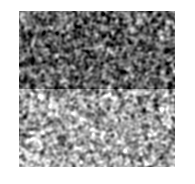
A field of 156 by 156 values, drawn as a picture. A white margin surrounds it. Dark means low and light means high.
Grain: blotchy. Histogram: bell-shaped. Seam: horizontal, 50% of the way down, the bottom part higher. Ninth with the lowest average: top middle.
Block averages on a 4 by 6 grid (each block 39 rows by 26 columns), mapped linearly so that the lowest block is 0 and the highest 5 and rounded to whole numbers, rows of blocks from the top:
110011 / 010110 / 444444 / 545544
